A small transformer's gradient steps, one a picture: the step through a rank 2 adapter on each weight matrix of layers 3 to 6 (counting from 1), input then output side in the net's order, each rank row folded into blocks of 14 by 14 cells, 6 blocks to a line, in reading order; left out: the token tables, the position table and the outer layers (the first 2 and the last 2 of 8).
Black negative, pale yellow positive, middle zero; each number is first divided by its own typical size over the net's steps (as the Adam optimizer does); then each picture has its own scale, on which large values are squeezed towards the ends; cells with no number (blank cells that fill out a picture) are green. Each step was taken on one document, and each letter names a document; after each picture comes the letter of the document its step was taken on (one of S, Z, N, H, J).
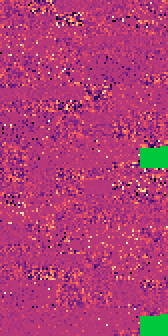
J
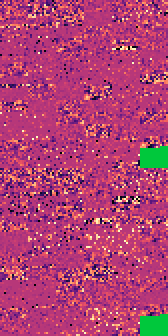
J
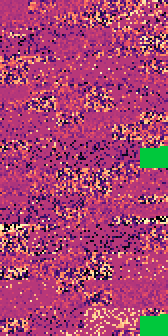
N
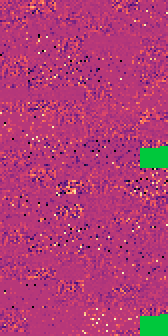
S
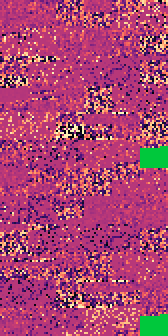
N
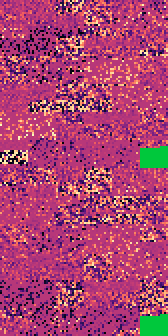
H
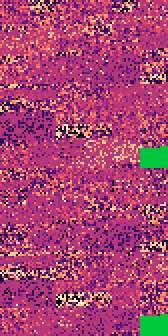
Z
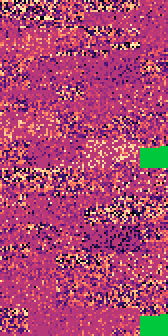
Z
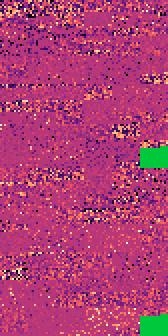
J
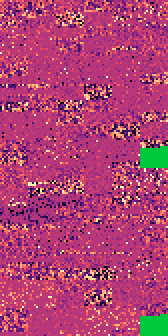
J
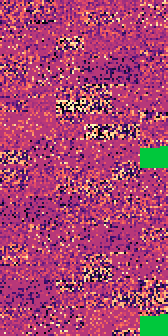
H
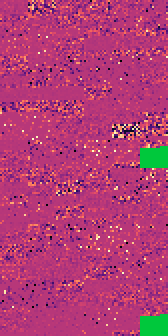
S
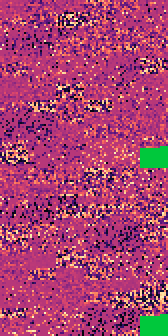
Z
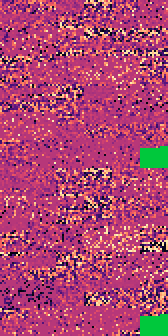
Z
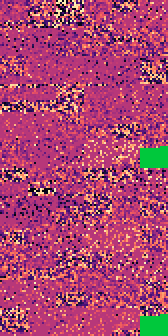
Z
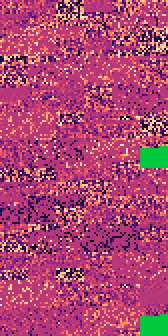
N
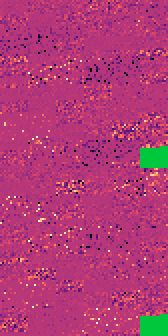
S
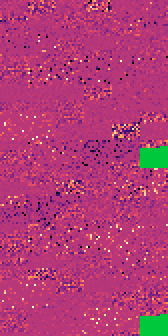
S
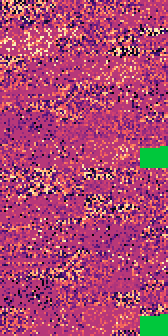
Z
